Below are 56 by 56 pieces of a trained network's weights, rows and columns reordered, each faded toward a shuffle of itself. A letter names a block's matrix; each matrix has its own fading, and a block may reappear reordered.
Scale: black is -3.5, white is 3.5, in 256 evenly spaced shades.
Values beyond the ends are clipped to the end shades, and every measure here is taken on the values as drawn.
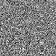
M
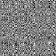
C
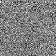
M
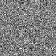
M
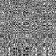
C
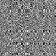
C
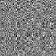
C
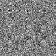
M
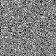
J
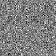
J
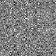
J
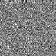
J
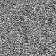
M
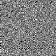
J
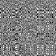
C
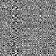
C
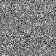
M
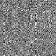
J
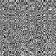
C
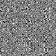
J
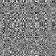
C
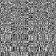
C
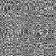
C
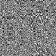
J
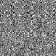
J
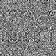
M
